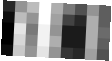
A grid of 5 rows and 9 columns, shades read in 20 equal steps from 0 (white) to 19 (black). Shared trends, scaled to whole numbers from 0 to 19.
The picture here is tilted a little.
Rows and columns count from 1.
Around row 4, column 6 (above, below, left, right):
17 15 6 17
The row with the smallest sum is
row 1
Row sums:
78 86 91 90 91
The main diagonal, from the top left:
16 5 10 1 8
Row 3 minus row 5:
1 -2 2 -1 0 2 1 -1 -2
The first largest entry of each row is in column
1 1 1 1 1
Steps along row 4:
down up down up up same down up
